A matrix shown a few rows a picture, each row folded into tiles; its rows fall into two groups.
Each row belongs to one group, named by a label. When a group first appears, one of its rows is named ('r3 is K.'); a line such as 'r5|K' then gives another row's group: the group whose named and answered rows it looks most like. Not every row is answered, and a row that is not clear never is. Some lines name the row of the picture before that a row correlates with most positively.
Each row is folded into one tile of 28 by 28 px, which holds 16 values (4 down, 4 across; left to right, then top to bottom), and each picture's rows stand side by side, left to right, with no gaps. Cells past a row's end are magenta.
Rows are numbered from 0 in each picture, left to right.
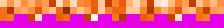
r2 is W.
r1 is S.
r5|W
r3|S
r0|W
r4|W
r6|S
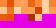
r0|W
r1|S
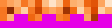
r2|W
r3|W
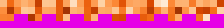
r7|S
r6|S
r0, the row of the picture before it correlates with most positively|2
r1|W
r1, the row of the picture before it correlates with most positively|1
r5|W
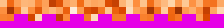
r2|S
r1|S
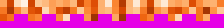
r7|S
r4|W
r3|W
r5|W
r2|S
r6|S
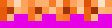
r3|S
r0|S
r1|S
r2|W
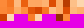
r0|S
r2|W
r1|S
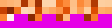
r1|W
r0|S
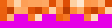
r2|W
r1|S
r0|S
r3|S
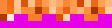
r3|W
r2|S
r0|S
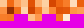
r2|S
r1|S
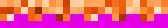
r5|S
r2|W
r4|W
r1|W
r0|S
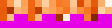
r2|S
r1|S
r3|W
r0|S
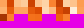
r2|S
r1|S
